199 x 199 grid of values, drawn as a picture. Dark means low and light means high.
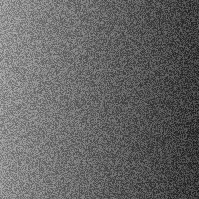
There are no regular stripes. Overall the values sit about 40% of the way up the scale. No row or column stands out. The field climbs toward the left.
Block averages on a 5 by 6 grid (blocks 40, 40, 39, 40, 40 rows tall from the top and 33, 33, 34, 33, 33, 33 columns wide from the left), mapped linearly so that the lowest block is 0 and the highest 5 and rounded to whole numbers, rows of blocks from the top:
543210 | 543210 | 543210 | 543210 | 543210
